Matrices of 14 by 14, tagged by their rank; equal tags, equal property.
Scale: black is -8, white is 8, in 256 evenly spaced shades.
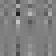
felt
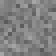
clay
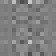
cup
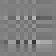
felt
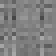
cup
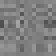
cup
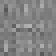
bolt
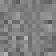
bolt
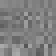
cup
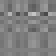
felt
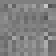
cup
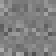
bolt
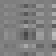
felt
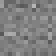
bolt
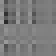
felt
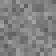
clay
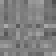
cup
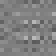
cup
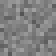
clay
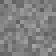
clay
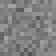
clay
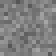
clay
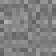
bolt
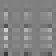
felt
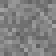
clay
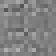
bolt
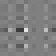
felt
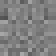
bolt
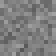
clay
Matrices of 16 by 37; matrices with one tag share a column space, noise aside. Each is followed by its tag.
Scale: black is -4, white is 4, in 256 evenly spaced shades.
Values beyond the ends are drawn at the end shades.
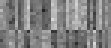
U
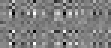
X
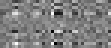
X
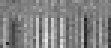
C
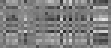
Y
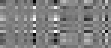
Y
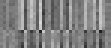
U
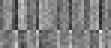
U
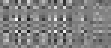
Y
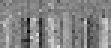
C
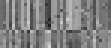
U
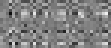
X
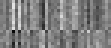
U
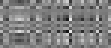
Y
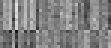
U
